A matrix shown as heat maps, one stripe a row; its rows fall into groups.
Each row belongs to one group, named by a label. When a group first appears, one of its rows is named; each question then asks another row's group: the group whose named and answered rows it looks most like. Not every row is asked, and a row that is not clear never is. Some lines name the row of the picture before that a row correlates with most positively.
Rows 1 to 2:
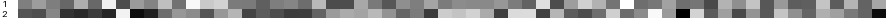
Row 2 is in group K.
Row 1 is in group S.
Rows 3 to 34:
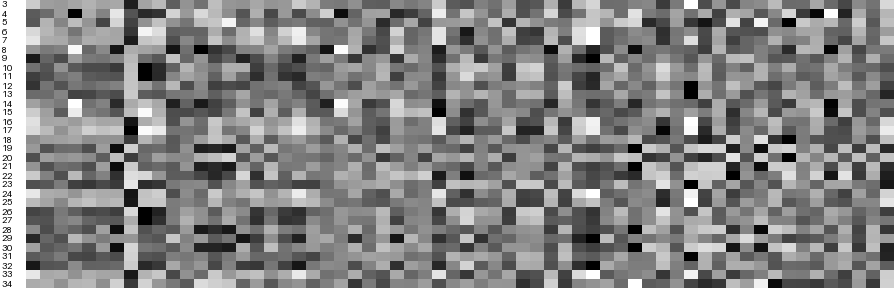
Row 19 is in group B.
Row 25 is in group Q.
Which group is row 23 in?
K
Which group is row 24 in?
Q
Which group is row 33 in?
Q
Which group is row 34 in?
S
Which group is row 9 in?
K
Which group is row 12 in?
K
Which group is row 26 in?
K
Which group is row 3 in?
Q
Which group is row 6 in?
Q
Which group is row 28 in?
B
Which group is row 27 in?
K
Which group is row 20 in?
S
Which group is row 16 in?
Q
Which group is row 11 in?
K
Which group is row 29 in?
K
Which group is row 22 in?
B
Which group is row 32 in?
K
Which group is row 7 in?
Q
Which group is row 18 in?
S
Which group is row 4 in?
S
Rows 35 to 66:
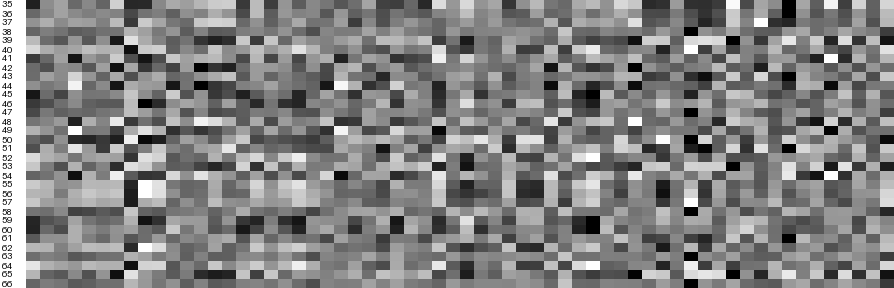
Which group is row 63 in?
K
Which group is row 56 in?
Q
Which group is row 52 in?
Q
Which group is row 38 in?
K
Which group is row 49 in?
B
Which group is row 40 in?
Q
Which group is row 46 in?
K
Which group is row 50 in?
K
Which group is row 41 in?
S
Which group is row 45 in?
K
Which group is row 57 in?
Q
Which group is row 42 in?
B
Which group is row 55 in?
Q
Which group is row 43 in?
S
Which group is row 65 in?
B
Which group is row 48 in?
S
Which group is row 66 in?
K
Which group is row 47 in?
K
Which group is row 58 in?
K
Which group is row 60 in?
K
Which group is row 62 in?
Q
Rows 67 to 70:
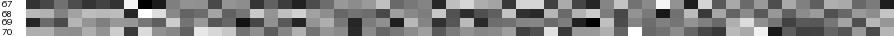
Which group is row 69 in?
K
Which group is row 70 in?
S
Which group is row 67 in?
K
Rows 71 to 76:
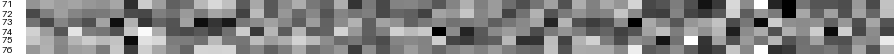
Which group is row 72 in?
S
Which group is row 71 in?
S
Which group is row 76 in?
S
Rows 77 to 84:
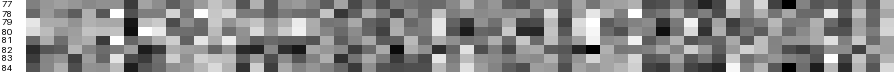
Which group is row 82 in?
K
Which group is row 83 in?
S
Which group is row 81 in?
S
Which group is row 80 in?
Q
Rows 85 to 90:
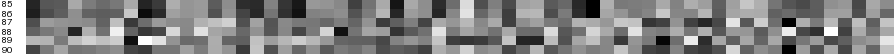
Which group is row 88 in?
S
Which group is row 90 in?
S
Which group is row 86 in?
K
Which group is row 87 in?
S
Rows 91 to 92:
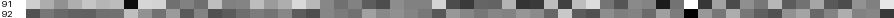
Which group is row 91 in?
Q
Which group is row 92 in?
K
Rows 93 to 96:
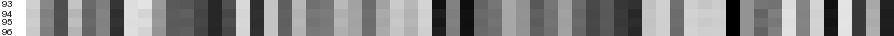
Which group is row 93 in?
B
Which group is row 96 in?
B
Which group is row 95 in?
B
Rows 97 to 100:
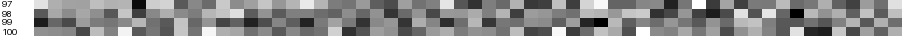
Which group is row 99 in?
K
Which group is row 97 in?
Q
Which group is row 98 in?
S
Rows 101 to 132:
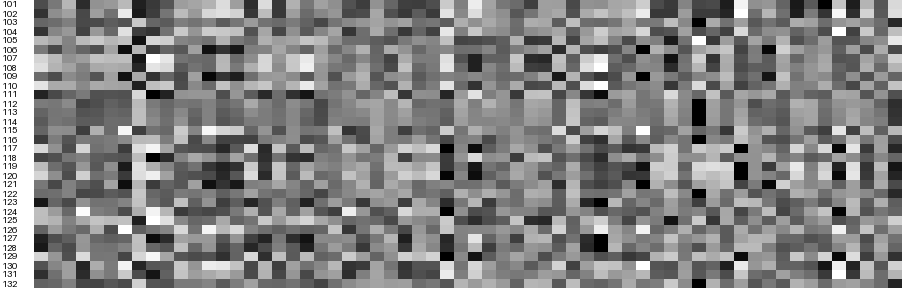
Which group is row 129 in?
B
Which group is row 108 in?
Q
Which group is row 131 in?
S
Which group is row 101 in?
S
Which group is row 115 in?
S
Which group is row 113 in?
K
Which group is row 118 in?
K
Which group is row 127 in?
K
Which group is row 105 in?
Q
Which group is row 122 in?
K
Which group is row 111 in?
K
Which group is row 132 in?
K
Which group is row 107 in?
Q
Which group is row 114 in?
K
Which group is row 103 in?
K
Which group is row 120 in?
B
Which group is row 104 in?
S
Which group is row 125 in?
Q
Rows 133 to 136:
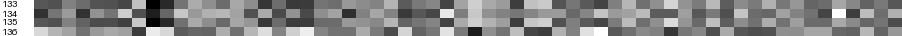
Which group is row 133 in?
K
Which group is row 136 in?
Q
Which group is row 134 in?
S
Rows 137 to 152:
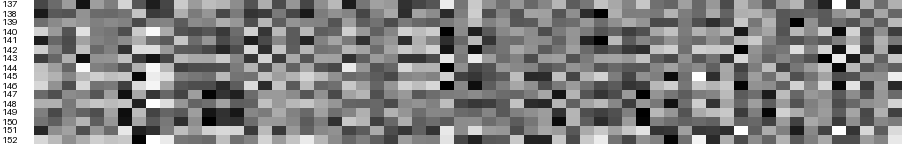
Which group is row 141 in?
K
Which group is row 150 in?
B
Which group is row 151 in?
S
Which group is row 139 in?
S
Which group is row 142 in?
B
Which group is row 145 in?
Q
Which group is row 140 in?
B
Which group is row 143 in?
S
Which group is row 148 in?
Q
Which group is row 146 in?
B
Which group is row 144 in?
B
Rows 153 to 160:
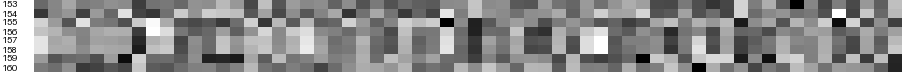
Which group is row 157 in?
Q
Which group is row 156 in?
Q
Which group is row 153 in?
S
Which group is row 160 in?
K
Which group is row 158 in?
Q
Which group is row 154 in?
S
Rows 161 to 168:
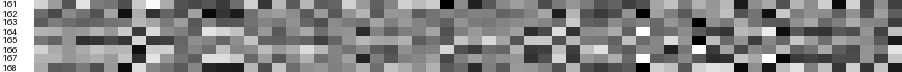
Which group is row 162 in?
B
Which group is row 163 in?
K
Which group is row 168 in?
B
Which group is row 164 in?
S
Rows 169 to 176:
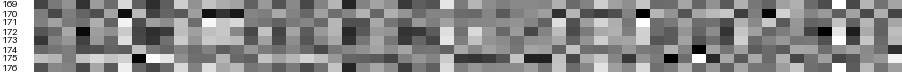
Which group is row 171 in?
S
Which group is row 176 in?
S
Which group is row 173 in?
S
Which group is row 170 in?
B
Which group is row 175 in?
Q
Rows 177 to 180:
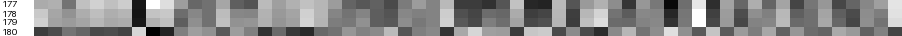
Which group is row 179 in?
Q
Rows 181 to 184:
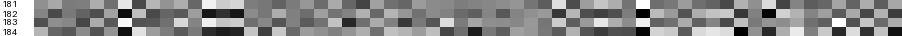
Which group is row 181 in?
S
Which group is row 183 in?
S
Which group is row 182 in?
B
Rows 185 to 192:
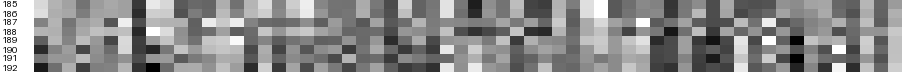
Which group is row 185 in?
Q
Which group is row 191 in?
S
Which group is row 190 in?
S
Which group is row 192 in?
S
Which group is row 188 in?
Q
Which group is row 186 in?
Q
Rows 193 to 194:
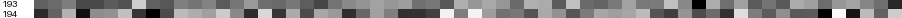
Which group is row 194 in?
S
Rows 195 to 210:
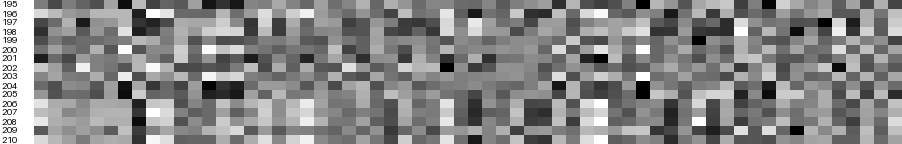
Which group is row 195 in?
B
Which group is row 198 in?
S
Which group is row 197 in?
S
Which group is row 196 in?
Q
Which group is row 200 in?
S
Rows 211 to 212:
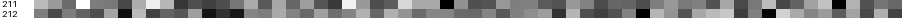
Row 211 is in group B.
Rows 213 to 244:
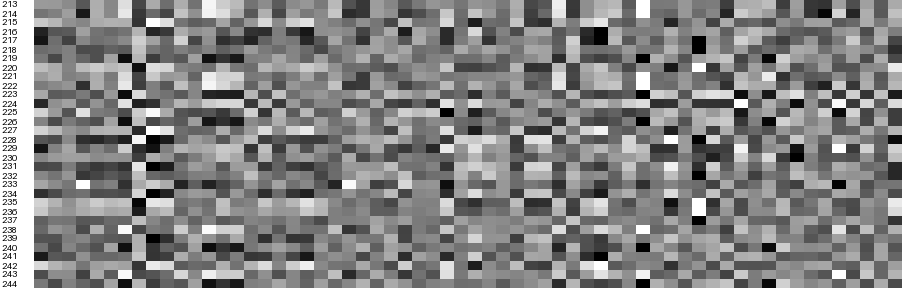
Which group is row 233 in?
B
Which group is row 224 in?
S
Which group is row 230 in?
S
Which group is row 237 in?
K
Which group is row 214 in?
S
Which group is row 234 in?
K
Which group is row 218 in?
K
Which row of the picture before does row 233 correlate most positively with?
211
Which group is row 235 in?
Q
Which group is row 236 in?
Q
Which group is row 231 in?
K
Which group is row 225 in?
B
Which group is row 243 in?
S
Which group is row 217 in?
K
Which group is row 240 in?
B
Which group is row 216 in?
K
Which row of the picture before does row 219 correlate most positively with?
212
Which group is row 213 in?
S
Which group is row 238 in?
S
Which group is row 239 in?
K
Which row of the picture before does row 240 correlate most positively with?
212
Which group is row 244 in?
B
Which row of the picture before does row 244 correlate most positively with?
212
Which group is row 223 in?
B
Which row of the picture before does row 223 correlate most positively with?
212
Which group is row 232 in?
K
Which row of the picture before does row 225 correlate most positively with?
211
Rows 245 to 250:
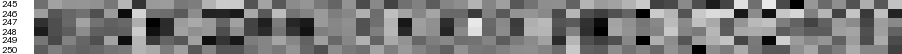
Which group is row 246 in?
B
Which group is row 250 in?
K
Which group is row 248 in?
K
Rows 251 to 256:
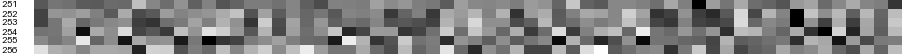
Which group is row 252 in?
S
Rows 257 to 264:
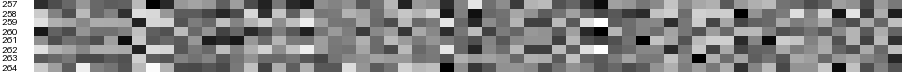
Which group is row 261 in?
B
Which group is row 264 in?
B
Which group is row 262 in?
Q
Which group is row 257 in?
K
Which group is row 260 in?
K
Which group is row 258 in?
B
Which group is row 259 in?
Q
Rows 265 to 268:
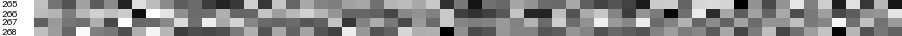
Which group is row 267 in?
S
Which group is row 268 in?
B
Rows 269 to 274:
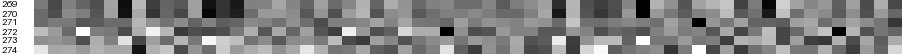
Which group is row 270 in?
B
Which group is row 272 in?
B
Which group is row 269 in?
B
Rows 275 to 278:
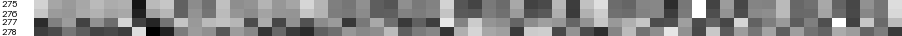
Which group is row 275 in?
Q
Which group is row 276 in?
Q
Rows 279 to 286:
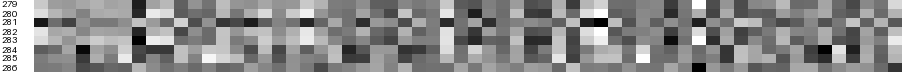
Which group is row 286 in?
K
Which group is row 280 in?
Q
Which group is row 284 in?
S
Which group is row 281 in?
K
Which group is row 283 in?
Q
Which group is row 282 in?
Q
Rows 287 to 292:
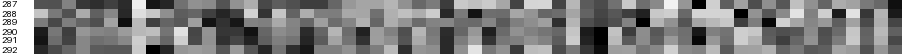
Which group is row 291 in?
K
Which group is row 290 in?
K
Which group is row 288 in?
B
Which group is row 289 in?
B
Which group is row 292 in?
K
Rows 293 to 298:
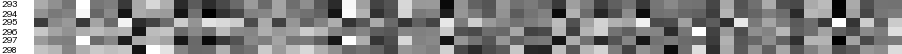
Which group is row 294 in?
B
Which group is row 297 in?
B
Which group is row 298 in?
Q
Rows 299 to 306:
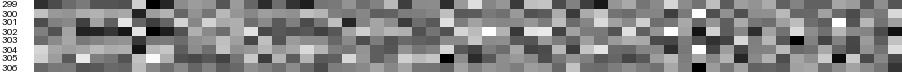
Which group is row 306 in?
K
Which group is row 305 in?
B
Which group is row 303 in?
S
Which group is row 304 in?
Q
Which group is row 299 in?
K
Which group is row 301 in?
S
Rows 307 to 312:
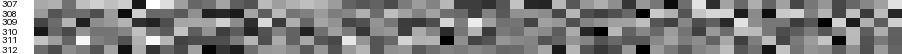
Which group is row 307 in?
Q
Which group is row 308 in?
B
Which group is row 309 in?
S
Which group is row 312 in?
B
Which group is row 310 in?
K
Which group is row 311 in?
B
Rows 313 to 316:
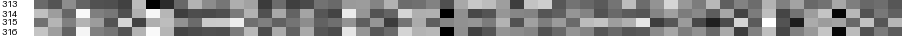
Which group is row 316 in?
B
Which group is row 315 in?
S
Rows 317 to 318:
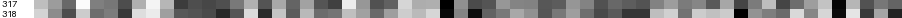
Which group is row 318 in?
B
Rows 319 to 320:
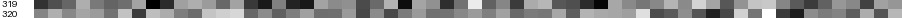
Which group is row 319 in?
K
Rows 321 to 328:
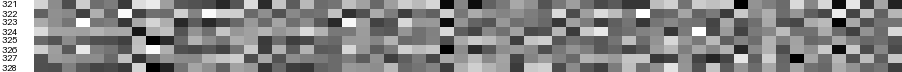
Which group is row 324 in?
Q
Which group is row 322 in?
S
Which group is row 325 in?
K
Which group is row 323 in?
B
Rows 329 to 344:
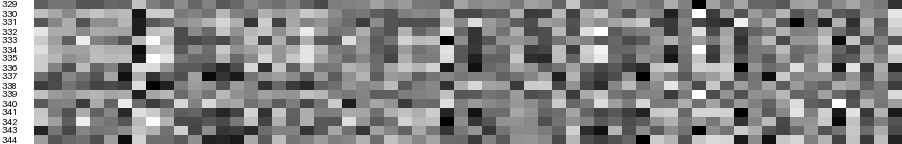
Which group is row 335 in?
Q
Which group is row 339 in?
Q
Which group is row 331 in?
S
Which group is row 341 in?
B
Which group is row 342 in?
B
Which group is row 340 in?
S
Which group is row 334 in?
Q
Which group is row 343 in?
K
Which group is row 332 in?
Q
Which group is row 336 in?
B
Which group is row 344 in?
B
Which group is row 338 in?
K
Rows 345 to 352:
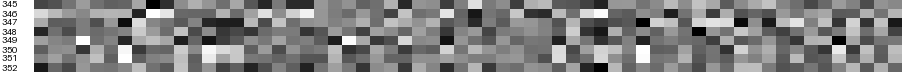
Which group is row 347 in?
B
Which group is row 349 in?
B
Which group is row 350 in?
S
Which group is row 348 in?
K
